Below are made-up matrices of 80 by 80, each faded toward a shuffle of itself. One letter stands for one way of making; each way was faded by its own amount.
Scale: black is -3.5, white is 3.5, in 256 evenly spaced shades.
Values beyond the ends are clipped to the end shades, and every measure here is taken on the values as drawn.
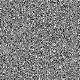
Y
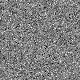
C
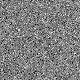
C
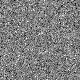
C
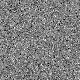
C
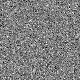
C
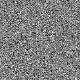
Y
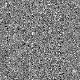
Y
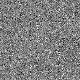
Y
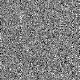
Y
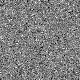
C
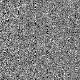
Y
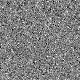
C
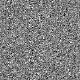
Y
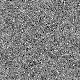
C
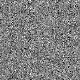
Y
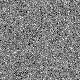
C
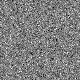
C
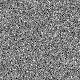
C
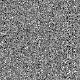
Y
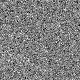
C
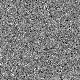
C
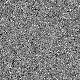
C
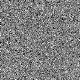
Y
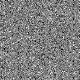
Y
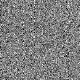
Y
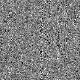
Y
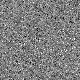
C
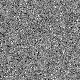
C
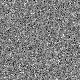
C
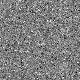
C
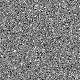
C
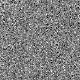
Y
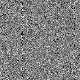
Y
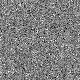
C
